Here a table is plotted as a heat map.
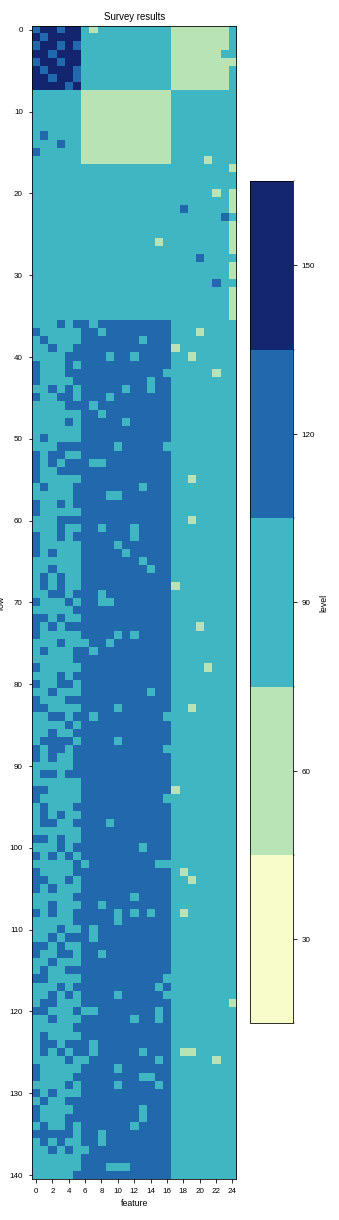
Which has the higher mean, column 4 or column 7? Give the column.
7
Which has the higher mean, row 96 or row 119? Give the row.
96
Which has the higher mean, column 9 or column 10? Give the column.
9
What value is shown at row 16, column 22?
90
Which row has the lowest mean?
16
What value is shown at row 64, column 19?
90
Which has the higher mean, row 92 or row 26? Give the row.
92
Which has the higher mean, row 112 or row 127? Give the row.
112
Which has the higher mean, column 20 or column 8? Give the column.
8
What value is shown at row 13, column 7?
60
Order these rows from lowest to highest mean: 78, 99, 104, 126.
126, 78, 104, 99
